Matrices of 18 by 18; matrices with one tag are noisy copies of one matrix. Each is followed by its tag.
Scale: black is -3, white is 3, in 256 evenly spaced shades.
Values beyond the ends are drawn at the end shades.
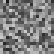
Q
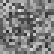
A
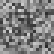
A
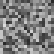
Q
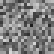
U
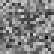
A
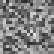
Q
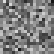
Q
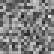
U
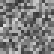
U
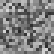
A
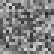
A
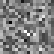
Q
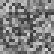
A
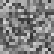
A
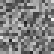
U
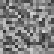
Q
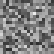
Q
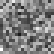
A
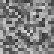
Q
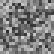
A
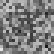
A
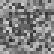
A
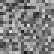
U
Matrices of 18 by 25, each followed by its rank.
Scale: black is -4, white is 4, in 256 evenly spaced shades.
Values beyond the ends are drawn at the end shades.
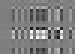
one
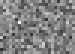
full rank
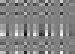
one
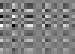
one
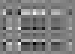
one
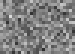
full rank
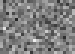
full rank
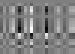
one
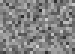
full rank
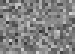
full rank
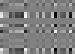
one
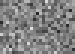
full rank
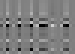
one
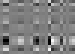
one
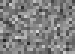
full rank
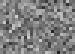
full rank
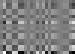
one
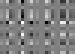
one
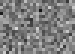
full rank
